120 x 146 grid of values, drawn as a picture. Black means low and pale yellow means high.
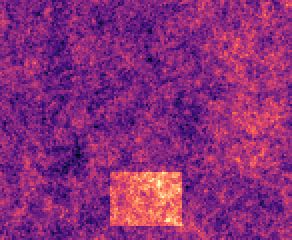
Ninth with the highest average: bottom middle. Grain: blotchy. Odd patch: higher, in the bottom middle.
